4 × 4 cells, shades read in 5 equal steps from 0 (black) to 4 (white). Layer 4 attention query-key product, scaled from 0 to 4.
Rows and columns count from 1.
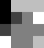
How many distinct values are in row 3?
2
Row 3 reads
1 2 2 2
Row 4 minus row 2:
4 1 0 -1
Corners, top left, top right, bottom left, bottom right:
0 3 4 3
